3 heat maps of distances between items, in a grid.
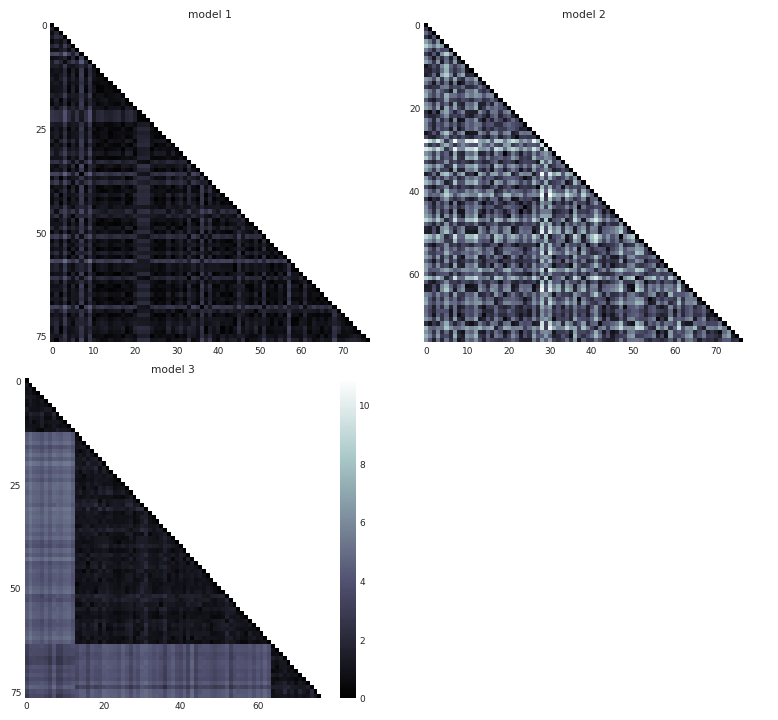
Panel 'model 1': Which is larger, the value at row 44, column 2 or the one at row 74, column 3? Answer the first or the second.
the second
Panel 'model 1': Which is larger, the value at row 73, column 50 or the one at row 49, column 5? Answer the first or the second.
the second
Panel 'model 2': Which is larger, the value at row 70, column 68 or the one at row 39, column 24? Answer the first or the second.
the second
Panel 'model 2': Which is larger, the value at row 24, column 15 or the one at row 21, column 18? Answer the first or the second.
the first
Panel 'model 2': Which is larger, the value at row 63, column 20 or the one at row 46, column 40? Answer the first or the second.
the first
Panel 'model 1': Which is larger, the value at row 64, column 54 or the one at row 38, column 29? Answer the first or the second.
the second
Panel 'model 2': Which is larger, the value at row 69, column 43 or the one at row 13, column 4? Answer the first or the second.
the second
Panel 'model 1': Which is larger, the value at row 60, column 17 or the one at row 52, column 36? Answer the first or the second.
the second
